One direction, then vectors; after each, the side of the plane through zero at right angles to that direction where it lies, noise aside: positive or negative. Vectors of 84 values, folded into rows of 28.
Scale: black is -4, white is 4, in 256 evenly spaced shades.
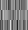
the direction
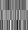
positive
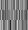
negative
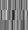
positive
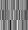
negative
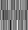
negative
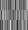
positive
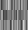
negative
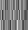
negative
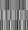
positive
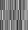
positive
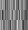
negative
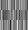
negative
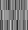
positive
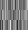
positive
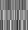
positive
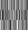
negative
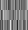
positive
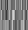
negative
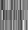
negative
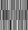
negative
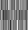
negative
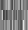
negative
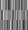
positive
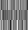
negative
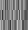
negative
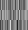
positive
